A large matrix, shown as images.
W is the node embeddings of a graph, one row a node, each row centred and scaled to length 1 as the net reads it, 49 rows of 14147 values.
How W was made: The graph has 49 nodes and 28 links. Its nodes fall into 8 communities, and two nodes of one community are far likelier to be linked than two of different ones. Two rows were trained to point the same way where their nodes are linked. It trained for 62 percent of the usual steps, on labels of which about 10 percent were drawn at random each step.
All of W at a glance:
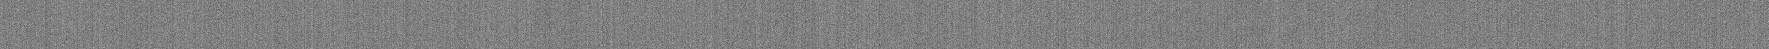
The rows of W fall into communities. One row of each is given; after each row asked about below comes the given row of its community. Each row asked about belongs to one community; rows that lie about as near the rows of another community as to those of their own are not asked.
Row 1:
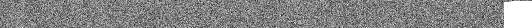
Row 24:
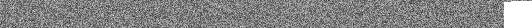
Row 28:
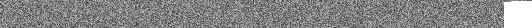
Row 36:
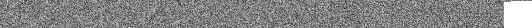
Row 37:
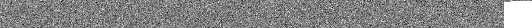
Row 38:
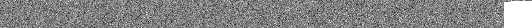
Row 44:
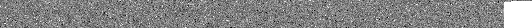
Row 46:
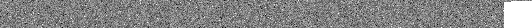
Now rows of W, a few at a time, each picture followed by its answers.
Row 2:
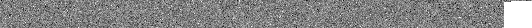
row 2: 28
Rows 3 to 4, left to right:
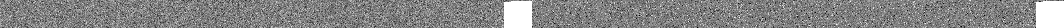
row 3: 1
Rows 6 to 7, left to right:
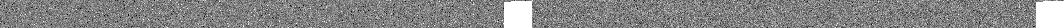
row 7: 28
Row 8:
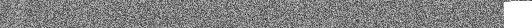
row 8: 36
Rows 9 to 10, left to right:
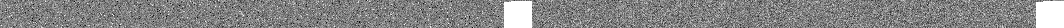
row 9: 37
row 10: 1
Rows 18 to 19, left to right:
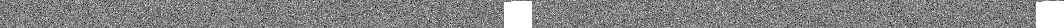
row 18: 1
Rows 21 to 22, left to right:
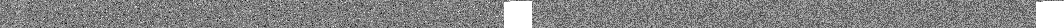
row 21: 36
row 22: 37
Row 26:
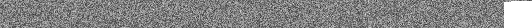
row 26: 28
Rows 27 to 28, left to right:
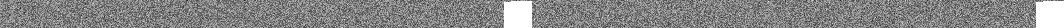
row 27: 24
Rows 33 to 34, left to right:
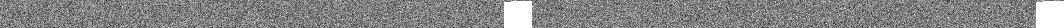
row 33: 46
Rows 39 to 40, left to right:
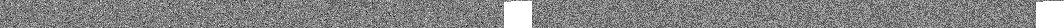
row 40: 46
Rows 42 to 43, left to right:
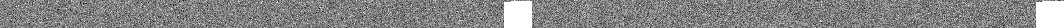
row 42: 38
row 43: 46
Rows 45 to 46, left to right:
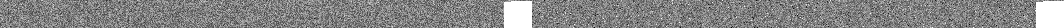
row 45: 44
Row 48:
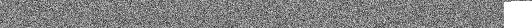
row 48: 36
